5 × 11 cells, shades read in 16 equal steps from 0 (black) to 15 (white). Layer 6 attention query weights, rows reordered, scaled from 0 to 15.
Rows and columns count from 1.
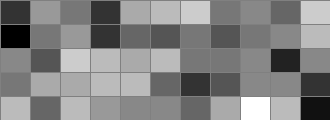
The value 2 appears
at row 3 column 10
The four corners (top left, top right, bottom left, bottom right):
3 12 11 1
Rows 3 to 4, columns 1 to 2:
8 5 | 7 10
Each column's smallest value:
0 5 7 3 6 5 3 5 7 2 1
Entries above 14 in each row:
0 0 0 0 1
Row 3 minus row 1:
5 -4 5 8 0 0 -5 0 0 -4 -4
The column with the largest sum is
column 3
